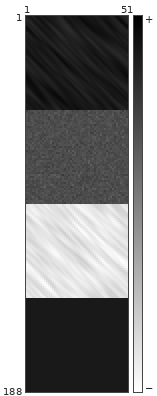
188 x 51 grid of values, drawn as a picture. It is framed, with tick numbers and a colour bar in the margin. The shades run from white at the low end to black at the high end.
It is made of 4 by 1 panels. Panel 1,1: very high, slanting down to the right, faint in contrast. Panel 2,1: high, fine-grained, faint in contrast. Panel 3,1: very low, slanting down to the right, faint in contrast. Panel 4,1: very high, flat.
